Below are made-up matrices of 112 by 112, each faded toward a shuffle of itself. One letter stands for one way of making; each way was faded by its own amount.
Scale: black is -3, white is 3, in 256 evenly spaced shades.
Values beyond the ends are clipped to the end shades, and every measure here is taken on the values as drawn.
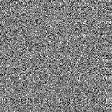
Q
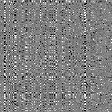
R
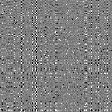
R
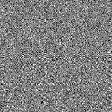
Q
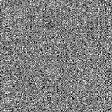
Q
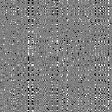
R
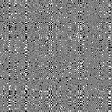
R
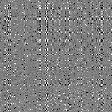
R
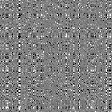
R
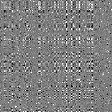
R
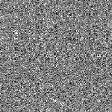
Q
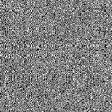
Q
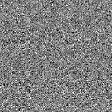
Q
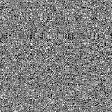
Q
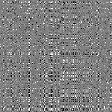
R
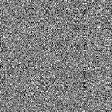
Q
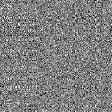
Q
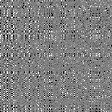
R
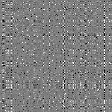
R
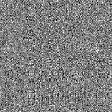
Q
